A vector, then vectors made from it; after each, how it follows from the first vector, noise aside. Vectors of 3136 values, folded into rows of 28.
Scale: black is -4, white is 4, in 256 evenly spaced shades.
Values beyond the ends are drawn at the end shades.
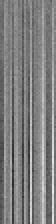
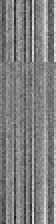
wrapped around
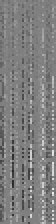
partly zeroed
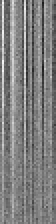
reversed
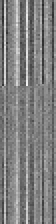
wrapped around
